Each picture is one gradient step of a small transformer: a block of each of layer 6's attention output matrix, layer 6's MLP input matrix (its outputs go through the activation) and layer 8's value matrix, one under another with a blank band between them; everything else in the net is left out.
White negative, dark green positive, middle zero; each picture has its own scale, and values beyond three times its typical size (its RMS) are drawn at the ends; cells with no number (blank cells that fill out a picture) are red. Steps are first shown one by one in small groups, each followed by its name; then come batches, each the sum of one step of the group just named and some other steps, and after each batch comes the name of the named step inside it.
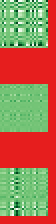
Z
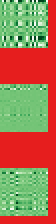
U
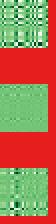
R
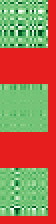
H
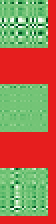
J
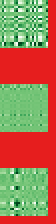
R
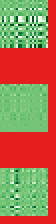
J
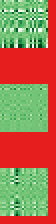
Z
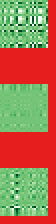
H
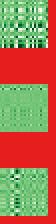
R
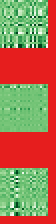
R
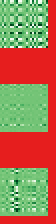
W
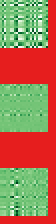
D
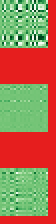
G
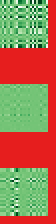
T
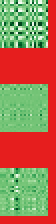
W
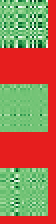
T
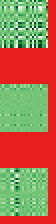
T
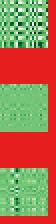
W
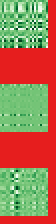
G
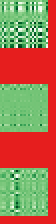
G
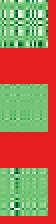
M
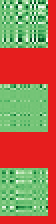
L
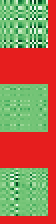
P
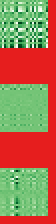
P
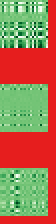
L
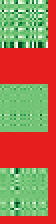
M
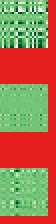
L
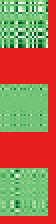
L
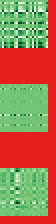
L
